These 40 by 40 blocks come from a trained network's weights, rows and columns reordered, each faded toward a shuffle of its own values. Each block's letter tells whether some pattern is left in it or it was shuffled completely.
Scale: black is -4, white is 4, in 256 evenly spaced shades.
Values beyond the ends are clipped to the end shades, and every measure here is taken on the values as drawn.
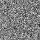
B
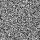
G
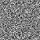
B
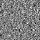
B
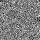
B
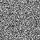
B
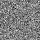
G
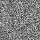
G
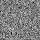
G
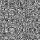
B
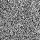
G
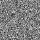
B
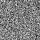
G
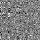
B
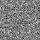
B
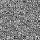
B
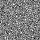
G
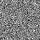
B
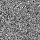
G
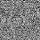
B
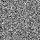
B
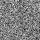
G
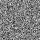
G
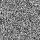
G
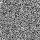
G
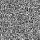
B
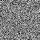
B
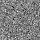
G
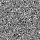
G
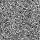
G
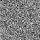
B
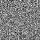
B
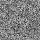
G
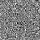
B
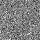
G
